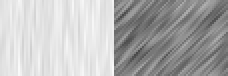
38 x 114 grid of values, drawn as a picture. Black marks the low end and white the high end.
It is made of 1 by 2 panels. Panel 1,1: very high, streaked downward, faint in contrast. Panel 1,2: middling, slanting up to the right.
